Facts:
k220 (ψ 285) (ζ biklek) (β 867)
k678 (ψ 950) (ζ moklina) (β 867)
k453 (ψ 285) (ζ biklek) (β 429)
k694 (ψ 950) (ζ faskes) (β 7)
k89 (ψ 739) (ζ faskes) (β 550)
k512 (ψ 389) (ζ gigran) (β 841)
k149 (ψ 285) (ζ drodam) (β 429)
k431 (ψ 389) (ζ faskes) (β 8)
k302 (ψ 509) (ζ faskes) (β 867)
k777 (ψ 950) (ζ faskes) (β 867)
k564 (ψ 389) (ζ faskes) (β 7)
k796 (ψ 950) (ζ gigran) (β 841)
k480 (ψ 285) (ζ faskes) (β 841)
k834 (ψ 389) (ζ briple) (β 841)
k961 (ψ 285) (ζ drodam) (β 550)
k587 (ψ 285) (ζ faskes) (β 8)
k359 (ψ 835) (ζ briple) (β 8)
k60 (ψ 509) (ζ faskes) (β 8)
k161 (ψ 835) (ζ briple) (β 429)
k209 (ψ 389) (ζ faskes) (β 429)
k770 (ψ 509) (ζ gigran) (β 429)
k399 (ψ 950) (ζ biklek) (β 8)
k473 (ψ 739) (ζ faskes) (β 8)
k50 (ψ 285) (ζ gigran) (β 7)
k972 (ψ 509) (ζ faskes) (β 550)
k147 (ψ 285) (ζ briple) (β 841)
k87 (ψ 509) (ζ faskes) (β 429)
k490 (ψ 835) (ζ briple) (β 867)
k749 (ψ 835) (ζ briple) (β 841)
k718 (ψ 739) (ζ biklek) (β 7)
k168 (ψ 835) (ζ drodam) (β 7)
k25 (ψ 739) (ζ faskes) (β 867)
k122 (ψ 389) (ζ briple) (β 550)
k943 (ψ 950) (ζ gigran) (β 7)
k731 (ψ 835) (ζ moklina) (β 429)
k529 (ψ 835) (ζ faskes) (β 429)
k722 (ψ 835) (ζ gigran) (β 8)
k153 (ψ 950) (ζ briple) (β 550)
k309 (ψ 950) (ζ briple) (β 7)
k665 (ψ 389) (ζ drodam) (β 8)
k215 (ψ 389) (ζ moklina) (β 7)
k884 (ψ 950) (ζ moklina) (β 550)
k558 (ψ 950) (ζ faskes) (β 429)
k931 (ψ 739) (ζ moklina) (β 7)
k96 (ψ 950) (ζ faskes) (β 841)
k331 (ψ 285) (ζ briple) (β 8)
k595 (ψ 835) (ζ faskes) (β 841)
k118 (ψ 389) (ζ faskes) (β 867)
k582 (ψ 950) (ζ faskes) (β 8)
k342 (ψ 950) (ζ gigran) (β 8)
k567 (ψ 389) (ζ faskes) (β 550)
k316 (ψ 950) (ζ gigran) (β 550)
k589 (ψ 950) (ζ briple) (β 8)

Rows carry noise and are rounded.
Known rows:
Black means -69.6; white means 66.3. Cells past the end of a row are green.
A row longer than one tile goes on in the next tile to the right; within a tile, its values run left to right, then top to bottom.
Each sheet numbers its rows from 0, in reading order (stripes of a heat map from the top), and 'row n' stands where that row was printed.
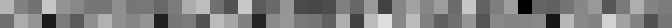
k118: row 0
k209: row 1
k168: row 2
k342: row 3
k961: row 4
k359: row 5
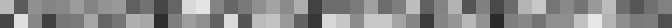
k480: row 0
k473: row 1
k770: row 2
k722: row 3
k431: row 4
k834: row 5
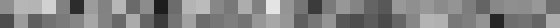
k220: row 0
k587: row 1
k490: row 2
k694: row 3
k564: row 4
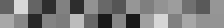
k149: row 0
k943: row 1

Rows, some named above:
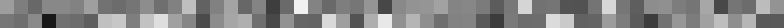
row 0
k564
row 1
k722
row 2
k60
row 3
k342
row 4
k529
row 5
k215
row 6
k331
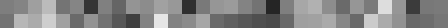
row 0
k749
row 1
k153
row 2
k558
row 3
k122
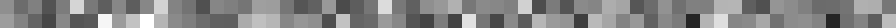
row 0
k87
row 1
k512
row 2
k147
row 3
k215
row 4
k595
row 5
k50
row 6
k316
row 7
k209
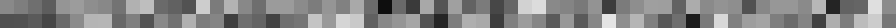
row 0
k694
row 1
k453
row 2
k777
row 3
k665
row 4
k473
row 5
k589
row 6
k309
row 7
k399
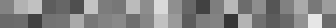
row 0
k453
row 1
k490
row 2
k96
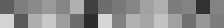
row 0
k770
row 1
k749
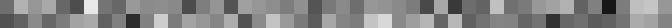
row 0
k718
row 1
k309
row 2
k161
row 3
k796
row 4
k931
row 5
k582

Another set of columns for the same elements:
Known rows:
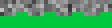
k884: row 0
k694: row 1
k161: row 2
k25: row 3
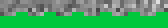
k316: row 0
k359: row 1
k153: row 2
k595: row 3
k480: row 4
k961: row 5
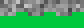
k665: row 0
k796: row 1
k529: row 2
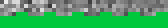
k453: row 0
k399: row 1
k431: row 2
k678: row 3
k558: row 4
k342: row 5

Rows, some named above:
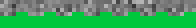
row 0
k770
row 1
k431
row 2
k359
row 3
k87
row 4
k309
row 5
k490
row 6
k722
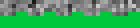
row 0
k770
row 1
k215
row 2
k749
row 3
k587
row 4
k731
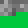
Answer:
k87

